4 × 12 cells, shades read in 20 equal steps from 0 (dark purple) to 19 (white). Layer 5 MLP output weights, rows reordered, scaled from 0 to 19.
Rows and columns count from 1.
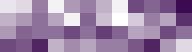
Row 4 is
5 6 2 13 10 12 9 9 6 2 11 16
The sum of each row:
128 141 94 101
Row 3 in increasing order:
4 5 5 7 7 8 8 8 8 11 11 12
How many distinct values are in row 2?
11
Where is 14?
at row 2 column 7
